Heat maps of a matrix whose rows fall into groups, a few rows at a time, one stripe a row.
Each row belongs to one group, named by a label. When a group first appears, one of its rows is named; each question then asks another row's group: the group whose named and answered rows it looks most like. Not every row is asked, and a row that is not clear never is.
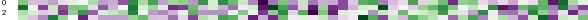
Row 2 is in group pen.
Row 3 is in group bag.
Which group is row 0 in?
bag
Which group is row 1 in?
pen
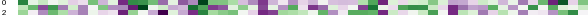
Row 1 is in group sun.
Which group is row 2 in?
bag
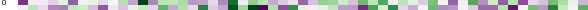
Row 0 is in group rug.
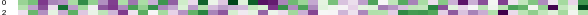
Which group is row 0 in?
sun
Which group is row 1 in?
bag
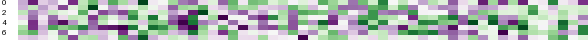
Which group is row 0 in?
rug
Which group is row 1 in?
sun
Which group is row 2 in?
bag
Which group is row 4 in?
pen
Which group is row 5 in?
bag
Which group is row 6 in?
sun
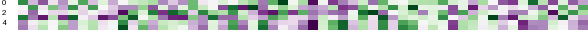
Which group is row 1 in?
sun
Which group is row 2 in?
bag
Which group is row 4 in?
rug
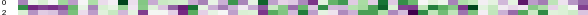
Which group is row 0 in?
rug
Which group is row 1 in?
pen
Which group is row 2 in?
pen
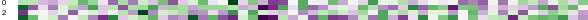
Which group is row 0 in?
sun
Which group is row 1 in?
bag
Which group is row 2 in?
rug
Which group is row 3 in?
pen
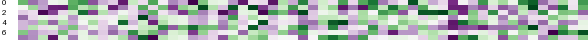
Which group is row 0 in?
bag
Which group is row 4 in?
rug
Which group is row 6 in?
bag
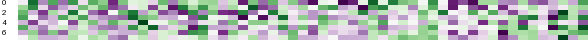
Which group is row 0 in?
sun
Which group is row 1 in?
sun
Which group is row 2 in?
pen
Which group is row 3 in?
bag
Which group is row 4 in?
rug
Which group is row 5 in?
bag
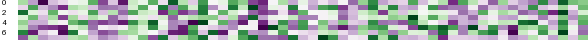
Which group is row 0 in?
bag
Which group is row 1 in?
sun
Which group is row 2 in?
bag
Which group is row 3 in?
sun
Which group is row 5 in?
pen
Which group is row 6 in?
pen
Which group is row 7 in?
sun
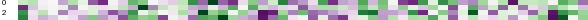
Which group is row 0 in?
pen
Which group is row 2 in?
bag
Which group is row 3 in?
bag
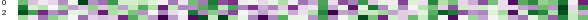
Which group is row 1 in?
bag
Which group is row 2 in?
pen
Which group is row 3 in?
bag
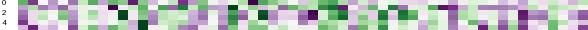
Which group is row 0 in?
rug
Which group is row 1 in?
sun
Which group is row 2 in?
rug
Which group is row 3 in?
rug
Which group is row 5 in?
rug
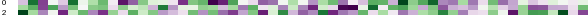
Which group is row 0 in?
sun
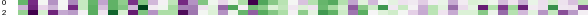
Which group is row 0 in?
rug
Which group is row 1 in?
rug
